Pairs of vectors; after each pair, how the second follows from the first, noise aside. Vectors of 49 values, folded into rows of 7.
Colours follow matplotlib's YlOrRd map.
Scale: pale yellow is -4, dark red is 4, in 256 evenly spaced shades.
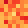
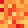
wrapped around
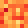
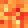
sign-scrambled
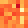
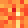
wrapped around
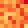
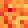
wrapped around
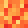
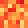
reversed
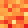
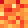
reversed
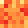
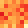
reversed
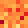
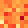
sign-scrambled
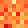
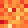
wrapped around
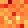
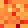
reversed
